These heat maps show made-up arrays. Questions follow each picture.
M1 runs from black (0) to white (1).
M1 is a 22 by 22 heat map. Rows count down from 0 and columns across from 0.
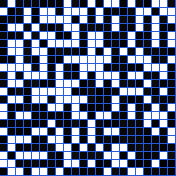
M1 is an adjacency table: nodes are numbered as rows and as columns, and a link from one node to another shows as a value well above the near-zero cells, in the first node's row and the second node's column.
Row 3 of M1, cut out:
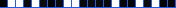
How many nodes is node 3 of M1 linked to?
8
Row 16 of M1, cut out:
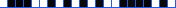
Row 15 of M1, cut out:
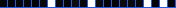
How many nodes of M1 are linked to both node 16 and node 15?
1
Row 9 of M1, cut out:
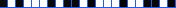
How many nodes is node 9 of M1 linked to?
12
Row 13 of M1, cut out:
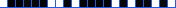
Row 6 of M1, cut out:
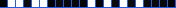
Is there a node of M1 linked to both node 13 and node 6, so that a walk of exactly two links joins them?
no
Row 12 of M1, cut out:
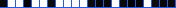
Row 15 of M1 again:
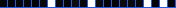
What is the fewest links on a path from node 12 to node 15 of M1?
2
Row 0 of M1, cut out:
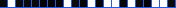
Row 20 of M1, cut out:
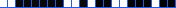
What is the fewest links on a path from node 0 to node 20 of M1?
1
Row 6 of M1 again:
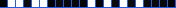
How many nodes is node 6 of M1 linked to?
8
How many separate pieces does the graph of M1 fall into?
1
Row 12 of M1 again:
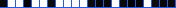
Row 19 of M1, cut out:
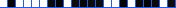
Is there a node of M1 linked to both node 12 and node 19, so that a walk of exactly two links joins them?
yes
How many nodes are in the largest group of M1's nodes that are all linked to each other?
5
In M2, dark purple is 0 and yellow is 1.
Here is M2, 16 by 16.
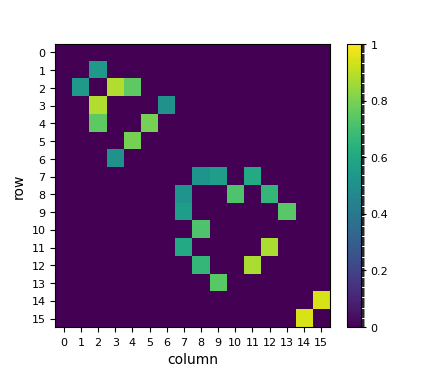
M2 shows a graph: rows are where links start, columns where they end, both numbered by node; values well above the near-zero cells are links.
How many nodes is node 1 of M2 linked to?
1
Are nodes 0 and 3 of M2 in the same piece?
no
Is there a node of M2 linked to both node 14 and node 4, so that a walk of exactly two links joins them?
no
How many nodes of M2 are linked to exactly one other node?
7
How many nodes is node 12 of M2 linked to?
2
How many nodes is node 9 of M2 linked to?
2
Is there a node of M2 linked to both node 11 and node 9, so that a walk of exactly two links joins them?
yes
